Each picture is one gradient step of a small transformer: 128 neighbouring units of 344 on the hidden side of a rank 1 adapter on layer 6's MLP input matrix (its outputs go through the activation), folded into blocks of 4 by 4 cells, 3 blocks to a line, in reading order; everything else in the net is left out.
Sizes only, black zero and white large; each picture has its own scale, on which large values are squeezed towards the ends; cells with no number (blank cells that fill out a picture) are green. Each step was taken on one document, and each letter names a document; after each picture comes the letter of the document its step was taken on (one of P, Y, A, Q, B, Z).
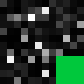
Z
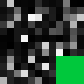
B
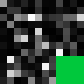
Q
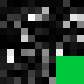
Z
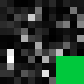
Z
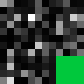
B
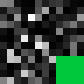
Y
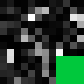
Z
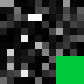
B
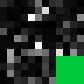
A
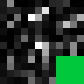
A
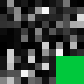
B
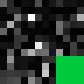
A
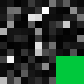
Z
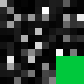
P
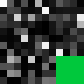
Q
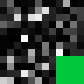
B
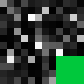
Q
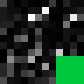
P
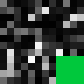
Y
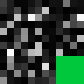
Y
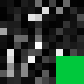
A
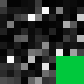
Y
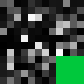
B
